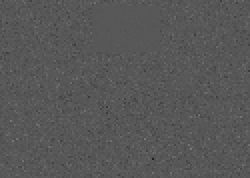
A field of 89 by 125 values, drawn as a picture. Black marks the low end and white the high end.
Slope: none. Calmest part: top middle. Stripes: none. Grain: fine. Odd patch: calmer, in the top middle. Odd rows or columns: none. Mirror symmetry: none.
